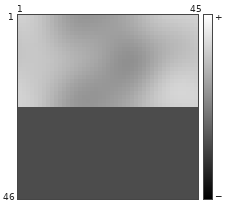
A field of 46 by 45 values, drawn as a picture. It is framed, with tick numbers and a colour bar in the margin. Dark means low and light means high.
It is made of 2 by 1 panels. Panel 1,1: high, smooth. Panel 2,1: low, flat.
